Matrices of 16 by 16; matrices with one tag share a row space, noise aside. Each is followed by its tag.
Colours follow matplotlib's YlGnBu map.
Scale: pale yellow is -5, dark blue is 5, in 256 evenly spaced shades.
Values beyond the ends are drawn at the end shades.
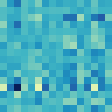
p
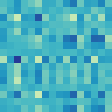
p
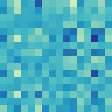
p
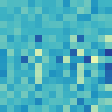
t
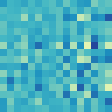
t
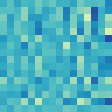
t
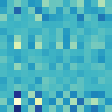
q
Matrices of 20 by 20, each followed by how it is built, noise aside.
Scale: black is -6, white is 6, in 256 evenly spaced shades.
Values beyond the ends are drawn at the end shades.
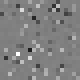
sparse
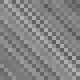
Toeplitz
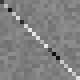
diagonal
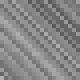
Toeplitz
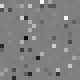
sparse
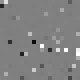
sparse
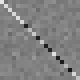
diagonal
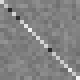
diagonal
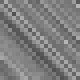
Toeplitz
